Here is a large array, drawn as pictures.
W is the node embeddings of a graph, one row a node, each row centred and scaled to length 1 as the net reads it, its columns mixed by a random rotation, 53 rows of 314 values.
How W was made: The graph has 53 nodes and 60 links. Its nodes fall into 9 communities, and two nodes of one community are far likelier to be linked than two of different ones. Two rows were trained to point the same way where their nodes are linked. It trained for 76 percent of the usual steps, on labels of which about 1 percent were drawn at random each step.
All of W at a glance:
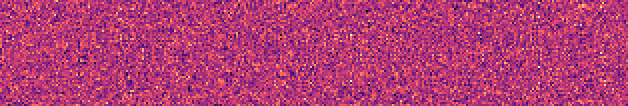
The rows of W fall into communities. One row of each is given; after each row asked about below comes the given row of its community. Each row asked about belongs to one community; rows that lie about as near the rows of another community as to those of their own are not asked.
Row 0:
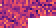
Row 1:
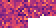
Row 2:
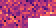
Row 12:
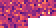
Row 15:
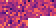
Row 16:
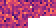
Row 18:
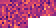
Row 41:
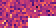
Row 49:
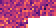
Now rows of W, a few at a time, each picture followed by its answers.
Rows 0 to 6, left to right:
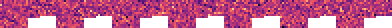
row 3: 2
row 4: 12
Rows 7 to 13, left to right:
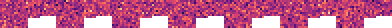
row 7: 18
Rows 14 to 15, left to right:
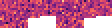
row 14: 15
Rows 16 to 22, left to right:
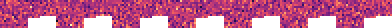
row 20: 15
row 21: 16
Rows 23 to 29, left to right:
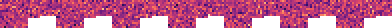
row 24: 16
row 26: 2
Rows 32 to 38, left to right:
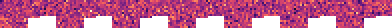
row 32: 49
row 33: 41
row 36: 0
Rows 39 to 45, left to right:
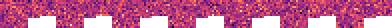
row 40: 0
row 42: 0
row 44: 2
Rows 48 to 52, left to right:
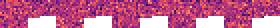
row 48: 16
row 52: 1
